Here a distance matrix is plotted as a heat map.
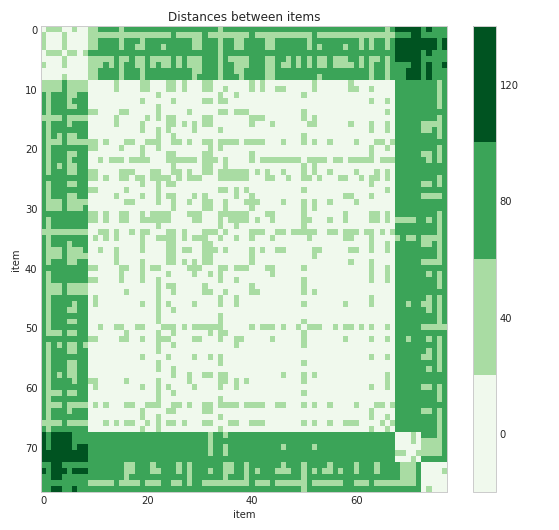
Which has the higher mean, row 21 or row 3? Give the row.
3
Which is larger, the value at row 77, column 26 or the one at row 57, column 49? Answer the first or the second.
the first
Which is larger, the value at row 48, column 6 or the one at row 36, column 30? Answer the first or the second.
the first
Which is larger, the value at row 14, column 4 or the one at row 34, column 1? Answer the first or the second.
the first
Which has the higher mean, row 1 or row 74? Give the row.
74
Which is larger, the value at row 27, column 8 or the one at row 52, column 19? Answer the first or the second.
the first
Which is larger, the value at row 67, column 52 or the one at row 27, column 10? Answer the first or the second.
the second
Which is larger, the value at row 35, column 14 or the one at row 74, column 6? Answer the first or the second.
the second
